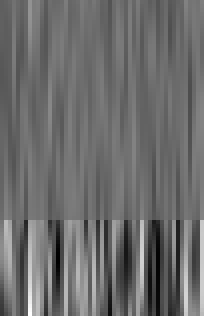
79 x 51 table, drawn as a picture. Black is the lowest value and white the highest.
Seam: horizontal, 70% of the way down, the top part calmer. Grain: streaks running down. Histogram: heavy tails on both sides. Average level on the scale: 40%. Mirror symmetry: none. Slope: none.
